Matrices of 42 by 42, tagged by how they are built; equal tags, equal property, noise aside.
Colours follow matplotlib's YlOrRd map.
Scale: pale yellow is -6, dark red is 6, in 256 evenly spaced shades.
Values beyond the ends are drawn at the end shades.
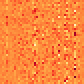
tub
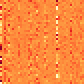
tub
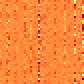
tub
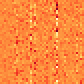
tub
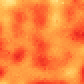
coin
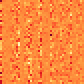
tub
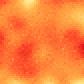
coin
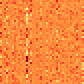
tub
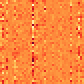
tub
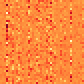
tub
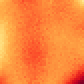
coin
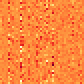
tub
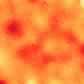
coin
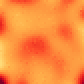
coin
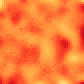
coin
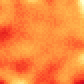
coin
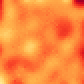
coin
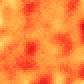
coin
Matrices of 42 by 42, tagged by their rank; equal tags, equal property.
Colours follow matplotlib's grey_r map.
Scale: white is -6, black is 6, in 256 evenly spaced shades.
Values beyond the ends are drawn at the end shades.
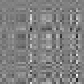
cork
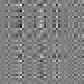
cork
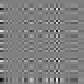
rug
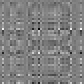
cork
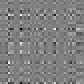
cork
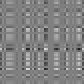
rug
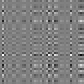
rug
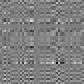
cork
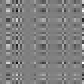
rug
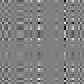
rug
